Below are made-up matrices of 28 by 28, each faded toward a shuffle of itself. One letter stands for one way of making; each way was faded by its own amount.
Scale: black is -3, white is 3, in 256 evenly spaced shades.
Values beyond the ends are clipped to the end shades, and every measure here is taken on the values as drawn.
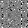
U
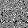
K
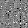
U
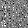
U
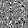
U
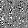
U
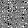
U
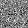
K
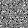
K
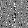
U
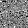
K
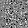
U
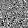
K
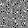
U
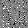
U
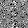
U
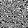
K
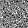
K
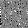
U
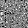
U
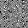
U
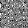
U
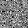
K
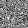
K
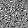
K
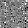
U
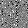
U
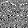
K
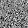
K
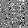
U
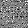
K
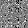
U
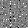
U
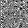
U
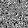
K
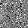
U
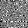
K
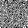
K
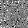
U
